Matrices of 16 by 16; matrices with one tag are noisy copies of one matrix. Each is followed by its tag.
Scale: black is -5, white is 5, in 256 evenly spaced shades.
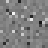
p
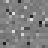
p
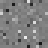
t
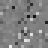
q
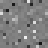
t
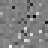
q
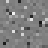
p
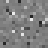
p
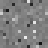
t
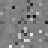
q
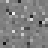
p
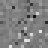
q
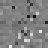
q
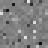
t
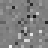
q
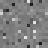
t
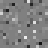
t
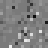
q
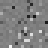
q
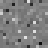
t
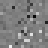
q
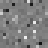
t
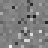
q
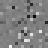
q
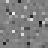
p
